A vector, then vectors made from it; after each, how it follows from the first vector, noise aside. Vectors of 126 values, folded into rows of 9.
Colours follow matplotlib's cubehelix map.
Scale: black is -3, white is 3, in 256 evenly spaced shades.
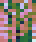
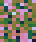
sign-scrambled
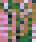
copied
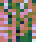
copied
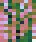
copied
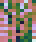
copied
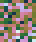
sign-scrambled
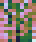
copied
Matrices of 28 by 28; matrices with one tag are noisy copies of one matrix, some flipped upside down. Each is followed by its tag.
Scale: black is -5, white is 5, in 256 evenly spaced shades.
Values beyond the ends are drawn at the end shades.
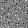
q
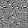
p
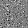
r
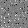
q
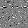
p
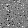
r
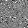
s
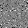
s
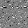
p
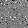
s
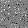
q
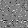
p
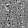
r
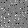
q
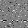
p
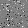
r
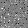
q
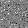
q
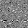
p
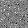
q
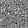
q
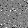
s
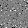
s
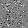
r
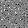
q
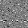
p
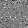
s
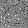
q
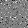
s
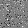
r
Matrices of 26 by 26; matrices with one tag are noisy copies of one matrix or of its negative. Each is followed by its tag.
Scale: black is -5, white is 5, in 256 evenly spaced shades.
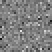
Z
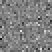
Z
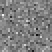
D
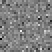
Z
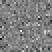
Z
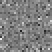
Z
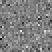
Z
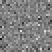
Z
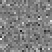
Z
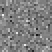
D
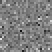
Z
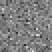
D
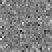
Z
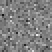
D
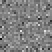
Z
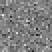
D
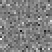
Z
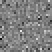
Z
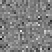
Z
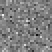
D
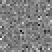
Z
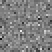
Z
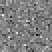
D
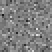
D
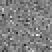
D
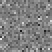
Z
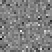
Z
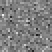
D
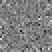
Z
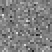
D
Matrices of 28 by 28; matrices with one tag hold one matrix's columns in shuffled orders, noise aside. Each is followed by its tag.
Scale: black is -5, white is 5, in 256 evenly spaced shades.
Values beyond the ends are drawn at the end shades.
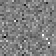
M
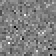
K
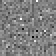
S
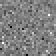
K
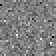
M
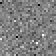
M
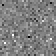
M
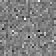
S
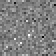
M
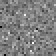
K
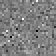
S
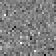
K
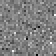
K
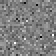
M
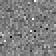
S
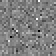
S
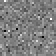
S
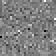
S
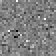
S
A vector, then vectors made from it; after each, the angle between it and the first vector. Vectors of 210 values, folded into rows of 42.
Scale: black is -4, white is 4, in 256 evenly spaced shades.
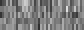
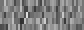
orthogonal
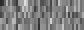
nearly parallel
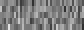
orthogonal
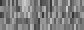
nearly parallel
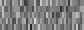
partly opposed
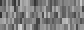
partly aligned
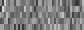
orthogonal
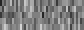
partly aligned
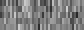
nearly parallel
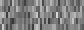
partly opposed
